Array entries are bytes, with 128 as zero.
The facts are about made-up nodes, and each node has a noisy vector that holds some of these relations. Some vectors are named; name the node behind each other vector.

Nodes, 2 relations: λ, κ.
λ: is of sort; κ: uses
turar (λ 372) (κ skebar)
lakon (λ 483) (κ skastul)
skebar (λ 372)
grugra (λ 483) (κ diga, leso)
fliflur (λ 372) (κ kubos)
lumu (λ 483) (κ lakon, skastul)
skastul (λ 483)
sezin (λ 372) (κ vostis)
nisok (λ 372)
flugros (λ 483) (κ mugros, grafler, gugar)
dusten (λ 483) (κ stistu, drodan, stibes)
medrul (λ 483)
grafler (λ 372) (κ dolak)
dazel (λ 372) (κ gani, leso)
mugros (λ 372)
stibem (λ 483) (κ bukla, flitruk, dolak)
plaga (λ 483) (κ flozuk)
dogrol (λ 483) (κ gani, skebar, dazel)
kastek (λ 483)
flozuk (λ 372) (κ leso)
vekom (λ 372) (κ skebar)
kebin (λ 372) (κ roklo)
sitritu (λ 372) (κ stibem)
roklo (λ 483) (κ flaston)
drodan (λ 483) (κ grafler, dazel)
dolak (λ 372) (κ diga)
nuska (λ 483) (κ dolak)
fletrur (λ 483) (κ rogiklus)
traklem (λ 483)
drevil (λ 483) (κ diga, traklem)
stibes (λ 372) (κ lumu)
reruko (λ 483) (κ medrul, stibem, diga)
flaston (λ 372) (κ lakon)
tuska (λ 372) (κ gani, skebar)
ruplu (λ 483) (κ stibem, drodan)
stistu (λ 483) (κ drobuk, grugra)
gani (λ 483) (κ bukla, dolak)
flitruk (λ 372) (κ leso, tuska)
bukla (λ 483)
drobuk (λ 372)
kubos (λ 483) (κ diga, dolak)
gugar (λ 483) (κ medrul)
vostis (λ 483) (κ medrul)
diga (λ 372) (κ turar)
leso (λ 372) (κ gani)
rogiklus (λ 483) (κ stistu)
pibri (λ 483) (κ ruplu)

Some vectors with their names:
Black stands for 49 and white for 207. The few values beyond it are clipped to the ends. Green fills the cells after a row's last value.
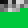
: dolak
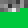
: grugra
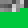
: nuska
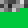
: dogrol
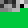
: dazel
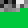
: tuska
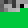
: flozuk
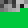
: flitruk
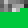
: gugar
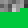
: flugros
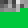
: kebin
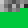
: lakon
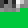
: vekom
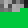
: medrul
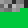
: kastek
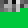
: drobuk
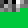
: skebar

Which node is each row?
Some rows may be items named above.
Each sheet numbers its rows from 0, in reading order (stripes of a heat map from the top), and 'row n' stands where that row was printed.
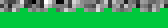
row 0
dogrol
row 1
turar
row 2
diga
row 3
nuska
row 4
skastul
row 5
roklo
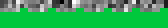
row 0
sitritu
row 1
nuska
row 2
turar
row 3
fletrur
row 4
gani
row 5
traklem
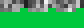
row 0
medrul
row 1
sitritu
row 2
kubos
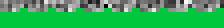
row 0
rogiklus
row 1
flaston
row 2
ruplu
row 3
leso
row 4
drodan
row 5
grugra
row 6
grafler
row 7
drevil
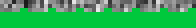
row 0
traklem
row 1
sezin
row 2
flaston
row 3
stibem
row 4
plaga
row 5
fliflur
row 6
stistu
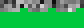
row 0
flitruk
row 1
bukla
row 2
reruko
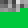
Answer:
stibes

